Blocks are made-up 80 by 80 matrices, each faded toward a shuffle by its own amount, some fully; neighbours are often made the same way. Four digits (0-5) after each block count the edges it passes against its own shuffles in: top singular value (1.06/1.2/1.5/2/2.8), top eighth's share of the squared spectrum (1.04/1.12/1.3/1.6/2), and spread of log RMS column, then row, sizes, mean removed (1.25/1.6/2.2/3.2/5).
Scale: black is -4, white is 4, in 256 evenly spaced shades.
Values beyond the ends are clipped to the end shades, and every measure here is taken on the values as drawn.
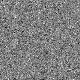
0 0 0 0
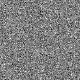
0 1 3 0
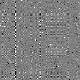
5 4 3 2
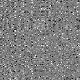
4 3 1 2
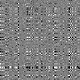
5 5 3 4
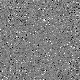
3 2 1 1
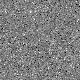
0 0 0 0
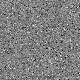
0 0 0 0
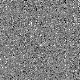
1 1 2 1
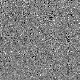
1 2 2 2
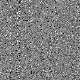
2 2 2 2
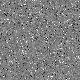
0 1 0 0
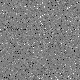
1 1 0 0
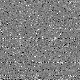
3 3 0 2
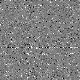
3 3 0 2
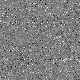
1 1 0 1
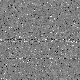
2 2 0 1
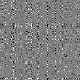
4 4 3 2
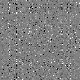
4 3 2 1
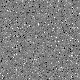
0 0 0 0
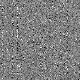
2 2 3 0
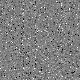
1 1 1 0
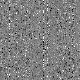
2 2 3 0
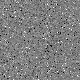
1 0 0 0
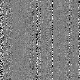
3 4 4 0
